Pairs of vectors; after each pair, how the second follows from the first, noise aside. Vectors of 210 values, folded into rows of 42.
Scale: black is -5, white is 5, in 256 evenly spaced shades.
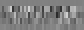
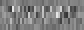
negated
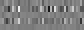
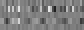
sign-scrambled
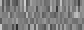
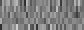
negated
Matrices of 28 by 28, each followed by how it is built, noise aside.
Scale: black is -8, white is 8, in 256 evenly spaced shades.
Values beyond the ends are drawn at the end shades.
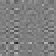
low rank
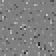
sparse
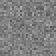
low rank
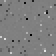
sparse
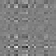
low rank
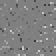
sparse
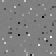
sparse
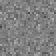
low rank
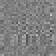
low rank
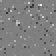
sparse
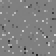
sparse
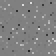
sparse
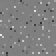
sparse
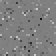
sparse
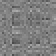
low rank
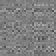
low rank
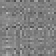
low rank
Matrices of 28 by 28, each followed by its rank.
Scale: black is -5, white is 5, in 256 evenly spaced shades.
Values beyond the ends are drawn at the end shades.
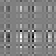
one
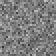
full rank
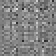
five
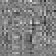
five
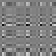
one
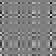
one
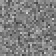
full rank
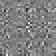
five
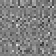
five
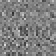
five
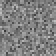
full rank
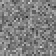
full rank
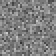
full rank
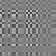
one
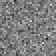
full rank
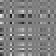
one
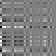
one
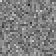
full rank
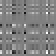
one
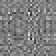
five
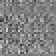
five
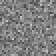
full rank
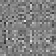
five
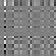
one
